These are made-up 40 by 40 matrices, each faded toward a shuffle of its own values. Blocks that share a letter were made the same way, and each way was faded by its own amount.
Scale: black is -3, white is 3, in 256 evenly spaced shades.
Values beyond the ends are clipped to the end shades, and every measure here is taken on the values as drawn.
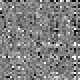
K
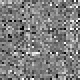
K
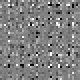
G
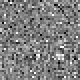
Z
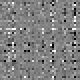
G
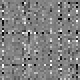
G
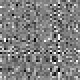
K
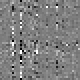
G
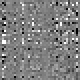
G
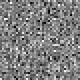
Z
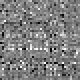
K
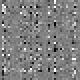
G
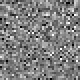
Z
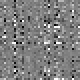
G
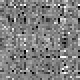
K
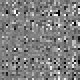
G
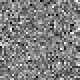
Z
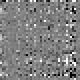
G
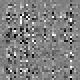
G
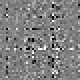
G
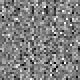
Z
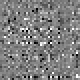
K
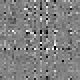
G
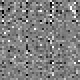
K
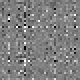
G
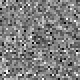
Z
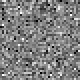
Z
